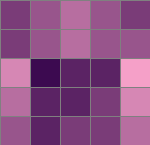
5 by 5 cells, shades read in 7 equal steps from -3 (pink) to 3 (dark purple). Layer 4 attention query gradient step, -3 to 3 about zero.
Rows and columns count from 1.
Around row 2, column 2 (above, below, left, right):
0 3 1 -1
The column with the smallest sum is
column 5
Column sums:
-1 7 3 4 -5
